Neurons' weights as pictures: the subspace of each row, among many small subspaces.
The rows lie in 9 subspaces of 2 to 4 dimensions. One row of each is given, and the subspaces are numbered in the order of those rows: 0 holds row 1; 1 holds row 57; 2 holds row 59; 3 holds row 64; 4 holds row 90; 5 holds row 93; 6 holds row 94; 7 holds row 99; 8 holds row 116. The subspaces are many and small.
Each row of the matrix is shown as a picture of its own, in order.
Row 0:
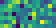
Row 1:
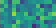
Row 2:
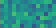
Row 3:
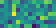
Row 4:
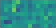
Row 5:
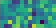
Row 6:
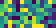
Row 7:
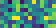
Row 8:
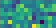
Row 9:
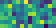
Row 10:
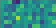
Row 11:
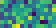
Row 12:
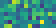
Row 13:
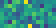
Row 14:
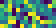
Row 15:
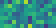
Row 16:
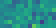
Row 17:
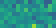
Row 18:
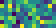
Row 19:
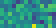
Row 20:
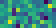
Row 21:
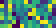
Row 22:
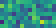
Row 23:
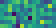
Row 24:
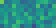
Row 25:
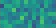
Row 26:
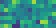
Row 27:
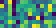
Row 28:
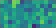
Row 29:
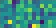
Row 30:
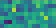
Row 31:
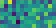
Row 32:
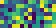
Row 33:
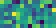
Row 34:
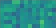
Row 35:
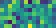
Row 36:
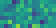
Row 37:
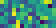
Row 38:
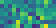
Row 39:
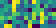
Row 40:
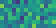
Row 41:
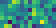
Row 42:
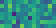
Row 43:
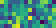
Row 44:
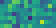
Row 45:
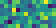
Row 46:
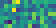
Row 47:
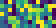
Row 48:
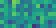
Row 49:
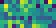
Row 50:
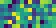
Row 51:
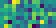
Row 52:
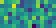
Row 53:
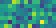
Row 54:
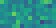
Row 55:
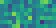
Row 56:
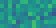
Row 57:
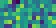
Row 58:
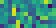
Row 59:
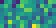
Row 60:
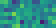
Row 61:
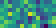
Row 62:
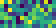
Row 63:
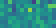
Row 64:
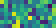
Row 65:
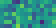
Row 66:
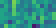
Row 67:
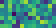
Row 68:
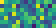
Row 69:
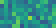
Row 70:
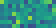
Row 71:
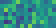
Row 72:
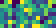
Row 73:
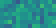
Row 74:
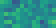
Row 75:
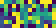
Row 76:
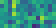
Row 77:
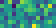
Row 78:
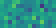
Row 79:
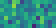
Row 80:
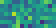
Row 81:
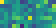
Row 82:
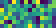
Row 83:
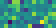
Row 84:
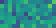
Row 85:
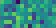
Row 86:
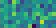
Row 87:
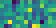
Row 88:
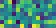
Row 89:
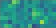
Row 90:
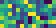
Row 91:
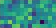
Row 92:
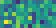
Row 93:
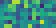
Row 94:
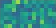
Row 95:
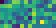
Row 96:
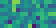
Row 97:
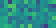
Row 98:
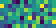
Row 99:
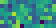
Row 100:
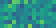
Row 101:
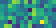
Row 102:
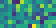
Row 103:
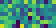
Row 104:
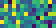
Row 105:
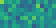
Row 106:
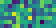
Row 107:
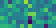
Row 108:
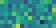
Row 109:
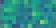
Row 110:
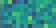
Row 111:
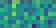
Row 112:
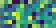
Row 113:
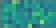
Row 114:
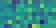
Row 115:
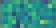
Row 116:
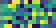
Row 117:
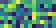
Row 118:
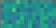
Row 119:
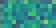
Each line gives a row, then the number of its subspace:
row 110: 4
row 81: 2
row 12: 5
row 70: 7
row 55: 5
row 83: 2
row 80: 5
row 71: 6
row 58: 1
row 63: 4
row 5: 3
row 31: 2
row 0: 1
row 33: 4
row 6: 2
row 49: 2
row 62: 2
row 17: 7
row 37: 1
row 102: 0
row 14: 1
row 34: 4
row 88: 7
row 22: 7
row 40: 6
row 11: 0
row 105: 2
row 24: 2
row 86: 0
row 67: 8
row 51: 8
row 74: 4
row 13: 4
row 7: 2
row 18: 7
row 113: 0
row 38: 4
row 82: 7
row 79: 2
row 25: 6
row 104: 2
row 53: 8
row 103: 4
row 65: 1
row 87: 3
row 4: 6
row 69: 3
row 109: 0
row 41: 3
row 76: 3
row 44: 5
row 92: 6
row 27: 3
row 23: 5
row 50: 7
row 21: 3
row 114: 8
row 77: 2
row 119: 0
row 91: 8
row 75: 7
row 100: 4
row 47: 4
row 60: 4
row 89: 0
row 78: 2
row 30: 6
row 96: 1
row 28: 2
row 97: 4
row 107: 4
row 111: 2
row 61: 4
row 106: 5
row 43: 3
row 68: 2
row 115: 1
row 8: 7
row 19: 7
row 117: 7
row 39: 3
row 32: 2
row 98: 6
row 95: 2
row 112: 4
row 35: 7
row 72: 2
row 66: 3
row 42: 7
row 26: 4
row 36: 0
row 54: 5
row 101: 3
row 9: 4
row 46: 6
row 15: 4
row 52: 2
